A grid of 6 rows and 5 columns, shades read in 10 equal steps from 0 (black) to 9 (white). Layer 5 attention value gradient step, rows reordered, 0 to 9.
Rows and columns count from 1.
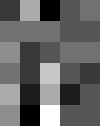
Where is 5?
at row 3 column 1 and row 6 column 1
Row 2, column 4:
3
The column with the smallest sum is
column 2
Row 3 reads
5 2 3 4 4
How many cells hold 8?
0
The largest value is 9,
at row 6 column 3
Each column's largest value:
6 6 9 4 4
